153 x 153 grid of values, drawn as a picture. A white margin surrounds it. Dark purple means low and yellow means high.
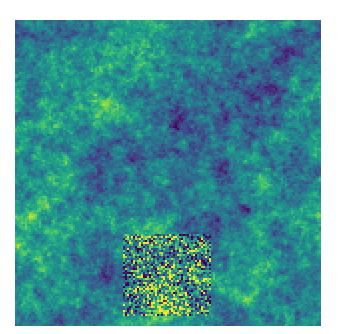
Roughest part: bottom middle. Odd patch: rougher, in the bottom middle. Grain: blotchy. Stripes: none. Mirror symmetry: none.
